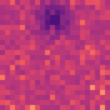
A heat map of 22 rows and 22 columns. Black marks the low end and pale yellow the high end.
Roughest part: bottom right. Histogram: heavy tails on both sides. Ninth with the lowest average: top middle. Dips: one, in the top middle.
